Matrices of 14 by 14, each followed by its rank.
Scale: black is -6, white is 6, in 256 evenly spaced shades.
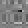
two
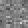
three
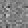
three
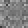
three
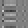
one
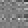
two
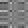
one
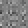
two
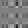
one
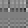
one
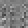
three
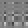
one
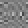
two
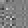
two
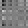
one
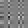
one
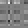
one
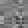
two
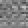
three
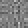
three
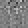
three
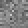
three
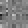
two
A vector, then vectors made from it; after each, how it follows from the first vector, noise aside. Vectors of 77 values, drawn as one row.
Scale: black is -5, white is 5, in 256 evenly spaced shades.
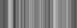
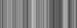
wrapped around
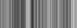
wrapped around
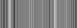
partly zeroed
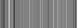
partly zeroed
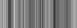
negated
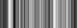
scaled up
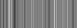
partly zeroed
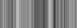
wrapped around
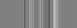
partly zeroed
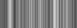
copied
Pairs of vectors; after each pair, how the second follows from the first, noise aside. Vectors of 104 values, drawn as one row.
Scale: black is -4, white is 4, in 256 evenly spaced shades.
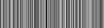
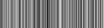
shuffled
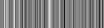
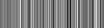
shuffled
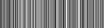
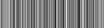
sign-scrambled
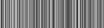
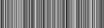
shuffled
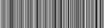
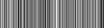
shuffled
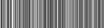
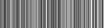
reversed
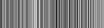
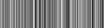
shuffled
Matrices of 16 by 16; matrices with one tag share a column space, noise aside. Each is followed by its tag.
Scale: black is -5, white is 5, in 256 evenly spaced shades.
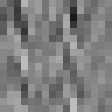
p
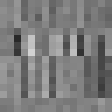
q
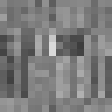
q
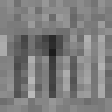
q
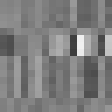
q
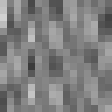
p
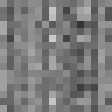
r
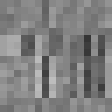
q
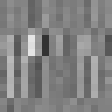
q
